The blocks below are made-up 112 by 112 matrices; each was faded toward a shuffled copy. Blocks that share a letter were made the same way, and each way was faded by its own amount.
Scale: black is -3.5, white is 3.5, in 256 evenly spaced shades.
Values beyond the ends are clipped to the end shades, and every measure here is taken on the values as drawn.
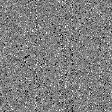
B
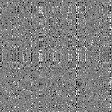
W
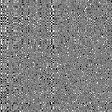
W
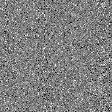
B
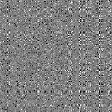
W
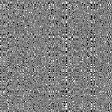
W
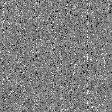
B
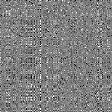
W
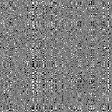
W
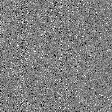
B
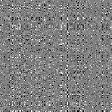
W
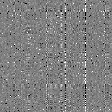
W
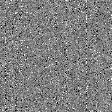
B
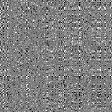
W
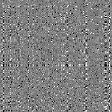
W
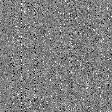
B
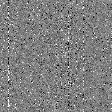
B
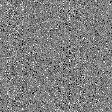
B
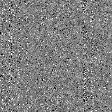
B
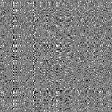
W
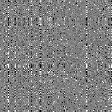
W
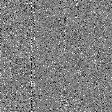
B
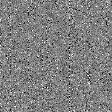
B
